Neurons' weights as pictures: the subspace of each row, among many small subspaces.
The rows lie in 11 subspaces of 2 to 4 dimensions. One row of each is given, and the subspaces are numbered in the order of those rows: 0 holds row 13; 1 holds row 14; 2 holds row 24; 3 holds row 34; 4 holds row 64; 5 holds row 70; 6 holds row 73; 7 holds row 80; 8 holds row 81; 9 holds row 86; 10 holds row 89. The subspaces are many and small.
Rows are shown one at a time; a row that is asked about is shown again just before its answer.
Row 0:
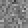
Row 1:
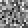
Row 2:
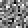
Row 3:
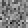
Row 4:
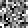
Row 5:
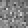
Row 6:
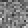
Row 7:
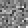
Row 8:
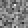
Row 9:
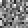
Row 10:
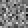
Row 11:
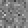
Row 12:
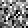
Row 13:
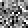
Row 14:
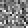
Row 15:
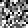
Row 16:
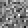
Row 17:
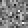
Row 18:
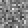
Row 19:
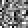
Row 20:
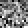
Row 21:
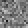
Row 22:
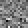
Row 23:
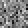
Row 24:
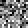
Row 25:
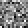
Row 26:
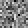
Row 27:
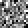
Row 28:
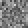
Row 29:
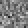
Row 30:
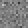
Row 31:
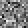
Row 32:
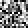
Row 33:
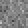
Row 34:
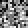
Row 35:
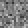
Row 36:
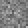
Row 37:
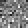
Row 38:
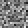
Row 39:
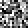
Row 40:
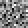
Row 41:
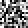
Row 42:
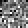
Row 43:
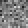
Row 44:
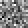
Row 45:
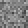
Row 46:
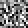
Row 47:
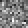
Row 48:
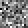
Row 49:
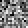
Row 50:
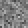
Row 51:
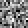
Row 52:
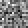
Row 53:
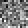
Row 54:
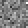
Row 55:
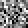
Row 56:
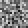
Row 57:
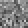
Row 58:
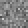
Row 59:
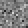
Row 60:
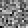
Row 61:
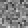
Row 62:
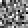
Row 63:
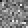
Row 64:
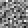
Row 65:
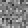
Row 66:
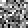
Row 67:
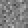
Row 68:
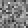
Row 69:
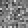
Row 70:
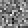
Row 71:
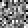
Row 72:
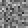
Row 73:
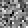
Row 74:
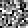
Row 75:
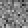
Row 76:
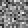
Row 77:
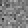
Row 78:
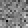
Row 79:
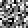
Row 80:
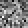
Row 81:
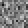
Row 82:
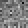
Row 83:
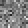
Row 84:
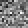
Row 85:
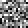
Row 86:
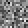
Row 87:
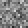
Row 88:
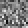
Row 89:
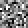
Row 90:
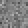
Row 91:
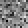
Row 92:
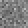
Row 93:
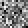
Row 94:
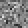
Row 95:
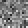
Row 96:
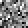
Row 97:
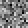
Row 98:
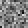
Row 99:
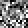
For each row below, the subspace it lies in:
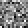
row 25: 4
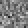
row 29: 8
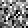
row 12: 8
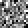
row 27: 8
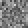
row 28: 10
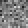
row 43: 2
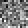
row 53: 3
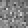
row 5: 0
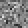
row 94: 1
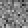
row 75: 7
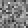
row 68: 1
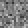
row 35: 8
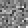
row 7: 5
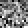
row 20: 7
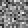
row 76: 4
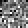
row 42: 2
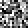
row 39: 6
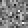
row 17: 0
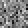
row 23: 0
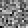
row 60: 5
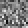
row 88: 1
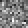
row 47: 0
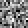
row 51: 9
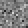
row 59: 5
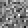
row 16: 4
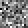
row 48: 10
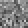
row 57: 7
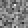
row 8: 10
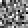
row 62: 0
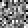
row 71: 8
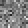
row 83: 2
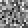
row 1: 1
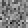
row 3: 8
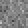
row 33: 8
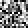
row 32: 1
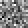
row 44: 7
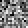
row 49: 6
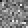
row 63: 0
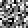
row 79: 10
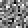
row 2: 10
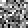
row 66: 2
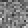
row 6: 4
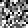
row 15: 8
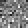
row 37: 2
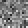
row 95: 3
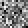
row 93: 10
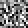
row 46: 1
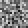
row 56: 5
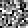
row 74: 5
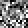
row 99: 8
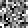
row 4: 4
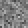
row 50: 4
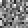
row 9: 10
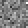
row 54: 3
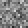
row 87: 3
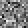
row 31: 1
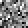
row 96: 8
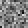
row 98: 4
